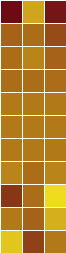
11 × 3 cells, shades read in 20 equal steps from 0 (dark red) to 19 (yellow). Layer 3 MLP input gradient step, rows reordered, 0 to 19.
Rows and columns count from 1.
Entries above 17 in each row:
0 0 0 0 0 0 0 0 1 0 0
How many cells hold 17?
1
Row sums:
15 23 28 27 30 30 30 31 32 33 32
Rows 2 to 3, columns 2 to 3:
9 6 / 11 8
